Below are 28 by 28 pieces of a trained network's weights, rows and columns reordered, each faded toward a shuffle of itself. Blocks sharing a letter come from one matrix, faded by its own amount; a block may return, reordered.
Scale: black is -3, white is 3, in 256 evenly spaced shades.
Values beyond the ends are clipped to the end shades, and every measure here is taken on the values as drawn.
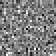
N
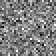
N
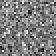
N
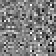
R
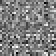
R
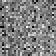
R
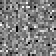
R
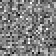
N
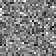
N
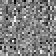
R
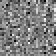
R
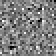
R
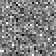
N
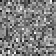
N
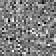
N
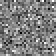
N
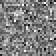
N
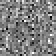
R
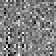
R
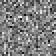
N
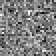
N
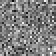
N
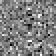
R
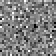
N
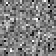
R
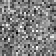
N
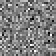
R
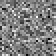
R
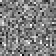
N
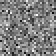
N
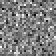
N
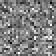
R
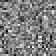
N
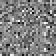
R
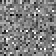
R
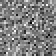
N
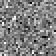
N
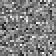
N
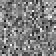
N
